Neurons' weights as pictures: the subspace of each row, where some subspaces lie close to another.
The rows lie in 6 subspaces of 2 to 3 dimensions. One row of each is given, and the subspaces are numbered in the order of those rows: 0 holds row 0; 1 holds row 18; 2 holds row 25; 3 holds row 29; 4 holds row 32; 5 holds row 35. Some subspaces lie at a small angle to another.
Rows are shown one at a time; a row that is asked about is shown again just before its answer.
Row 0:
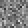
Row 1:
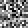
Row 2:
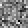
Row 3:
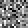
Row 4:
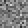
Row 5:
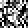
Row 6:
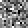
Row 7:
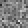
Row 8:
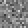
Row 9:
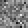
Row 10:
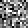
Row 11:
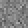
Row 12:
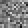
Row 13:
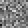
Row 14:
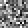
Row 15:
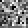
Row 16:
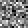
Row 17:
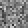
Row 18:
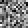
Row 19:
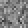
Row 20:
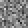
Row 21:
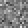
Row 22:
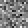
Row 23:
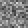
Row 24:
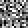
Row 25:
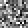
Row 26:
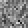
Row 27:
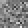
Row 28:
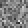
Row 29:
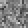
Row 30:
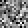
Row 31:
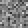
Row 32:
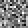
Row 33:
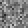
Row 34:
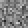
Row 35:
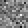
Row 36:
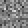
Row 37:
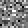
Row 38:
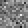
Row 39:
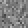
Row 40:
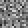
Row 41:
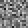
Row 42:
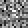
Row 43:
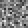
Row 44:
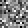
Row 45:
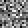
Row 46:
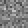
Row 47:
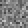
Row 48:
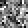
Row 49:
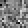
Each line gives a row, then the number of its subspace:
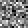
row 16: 3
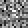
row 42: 2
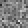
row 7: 3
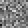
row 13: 1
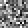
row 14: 2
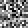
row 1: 2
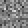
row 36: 2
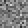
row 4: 4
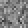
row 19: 4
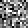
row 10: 4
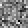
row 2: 3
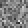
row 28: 2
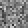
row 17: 5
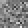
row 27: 1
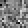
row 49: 3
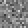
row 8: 5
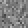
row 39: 5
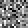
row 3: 2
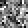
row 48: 3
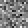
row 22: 5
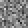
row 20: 4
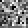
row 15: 4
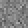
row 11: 0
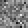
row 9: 5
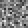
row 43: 1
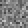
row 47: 1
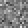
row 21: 4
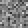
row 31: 1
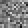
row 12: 1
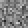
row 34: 1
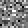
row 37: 3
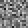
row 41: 4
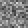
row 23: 3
